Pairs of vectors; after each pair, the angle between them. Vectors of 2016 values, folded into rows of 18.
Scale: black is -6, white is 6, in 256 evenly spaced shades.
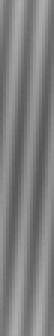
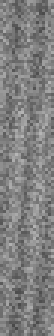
partly opposed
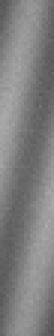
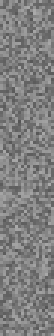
orthogonal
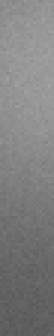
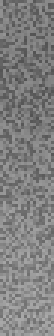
partly opposed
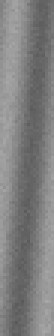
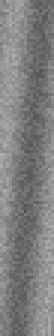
nearly parallel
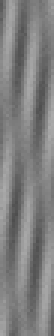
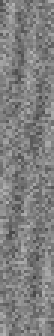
partly aligned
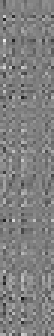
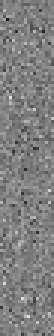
partly opposed
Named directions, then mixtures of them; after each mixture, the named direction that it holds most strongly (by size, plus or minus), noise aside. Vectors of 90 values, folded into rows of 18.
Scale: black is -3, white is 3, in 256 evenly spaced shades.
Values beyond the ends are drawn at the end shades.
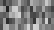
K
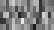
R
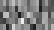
R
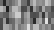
K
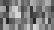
K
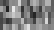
K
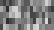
K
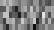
K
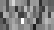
R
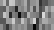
R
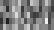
K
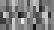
R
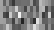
R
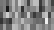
R
